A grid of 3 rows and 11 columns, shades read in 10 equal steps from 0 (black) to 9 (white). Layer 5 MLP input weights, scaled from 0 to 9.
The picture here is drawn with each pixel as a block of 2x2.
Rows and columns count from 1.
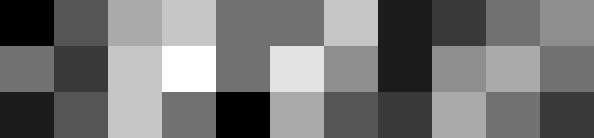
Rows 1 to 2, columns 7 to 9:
7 1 2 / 5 1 5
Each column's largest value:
4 3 7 9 4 8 7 2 6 6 5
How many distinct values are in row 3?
7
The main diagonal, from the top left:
0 2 7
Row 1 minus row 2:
-4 1 -1 -2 0 -4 2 0 -3 -2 1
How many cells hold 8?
1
